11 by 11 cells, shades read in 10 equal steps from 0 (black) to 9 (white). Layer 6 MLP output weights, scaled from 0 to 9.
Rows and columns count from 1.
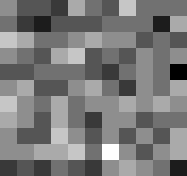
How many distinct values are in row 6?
5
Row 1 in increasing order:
2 3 3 3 4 4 4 4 5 6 7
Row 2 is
4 2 1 3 3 3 4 4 4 1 6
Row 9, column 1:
5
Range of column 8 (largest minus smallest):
5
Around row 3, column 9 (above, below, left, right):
4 5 5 4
